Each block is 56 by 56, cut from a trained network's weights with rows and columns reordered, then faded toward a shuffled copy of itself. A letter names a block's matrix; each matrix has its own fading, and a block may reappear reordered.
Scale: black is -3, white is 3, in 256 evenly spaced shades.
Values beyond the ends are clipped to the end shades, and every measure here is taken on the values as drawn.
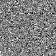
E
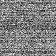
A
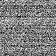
A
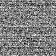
A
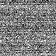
A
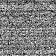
A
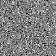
E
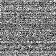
A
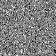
E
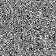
E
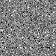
E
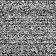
A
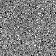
E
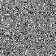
E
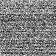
A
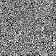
E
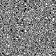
E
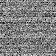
A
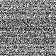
A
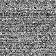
A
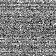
A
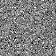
E
